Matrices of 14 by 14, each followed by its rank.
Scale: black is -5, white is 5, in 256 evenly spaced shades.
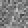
full rank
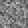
full rank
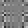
one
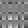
one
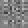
three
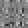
three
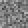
full rank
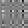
one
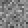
full rank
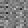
three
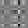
one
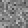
full rank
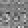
three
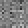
three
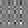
one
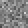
full rank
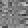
three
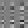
one
